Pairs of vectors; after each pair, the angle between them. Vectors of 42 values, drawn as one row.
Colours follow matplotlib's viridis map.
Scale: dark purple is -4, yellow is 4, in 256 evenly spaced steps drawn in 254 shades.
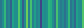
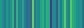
partly opposed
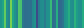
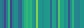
nearly opposite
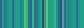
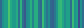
partly opposed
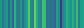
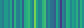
nearly parallel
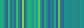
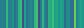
partly opposed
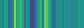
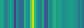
nearly opposite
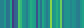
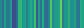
nearly parallel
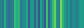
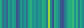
partly opposed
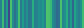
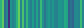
partly aligned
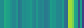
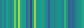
partly opposed
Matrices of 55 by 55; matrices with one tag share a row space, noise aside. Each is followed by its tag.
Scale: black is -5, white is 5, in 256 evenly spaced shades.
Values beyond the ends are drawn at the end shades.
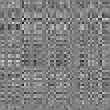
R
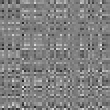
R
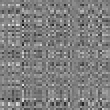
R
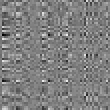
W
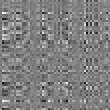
W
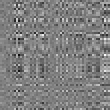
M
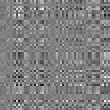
M
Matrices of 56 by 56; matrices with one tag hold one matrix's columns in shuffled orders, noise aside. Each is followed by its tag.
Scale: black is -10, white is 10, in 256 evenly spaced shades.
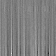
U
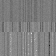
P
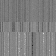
P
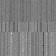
P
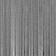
U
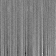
U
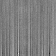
U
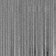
U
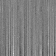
U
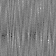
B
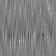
B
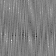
B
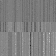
P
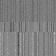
P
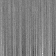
U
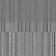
P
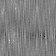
B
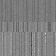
P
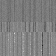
P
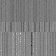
P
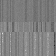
P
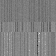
P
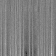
U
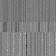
P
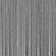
U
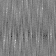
B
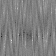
B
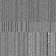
P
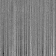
U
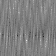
B
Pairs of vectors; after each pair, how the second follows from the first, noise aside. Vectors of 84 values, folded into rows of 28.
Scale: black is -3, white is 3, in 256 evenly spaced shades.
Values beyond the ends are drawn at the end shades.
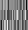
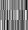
sign-scrambled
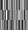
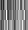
sign-scrambled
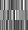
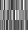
copied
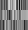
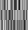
sign-scrambled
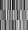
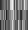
sign-scrambled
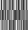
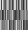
copied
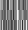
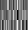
sign-scrambled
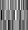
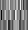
copied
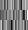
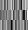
copied
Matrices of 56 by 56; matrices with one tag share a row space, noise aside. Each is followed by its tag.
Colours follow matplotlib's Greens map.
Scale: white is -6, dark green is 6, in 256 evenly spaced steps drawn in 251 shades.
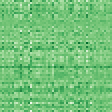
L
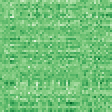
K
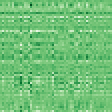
L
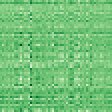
L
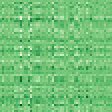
L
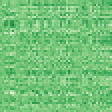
K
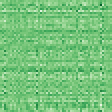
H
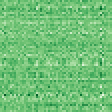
H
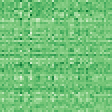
L
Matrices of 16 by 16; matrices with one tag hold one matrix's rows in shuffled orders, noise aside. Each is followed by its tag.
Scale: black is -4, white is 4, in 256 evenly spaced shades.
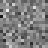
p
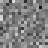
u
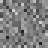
u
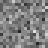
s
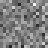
s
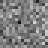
s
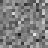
s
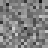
u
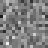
p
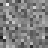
p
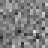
s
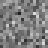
s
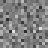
u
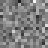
s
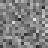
s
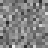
u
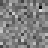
u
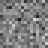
s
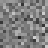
s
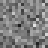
s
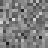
u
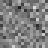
s
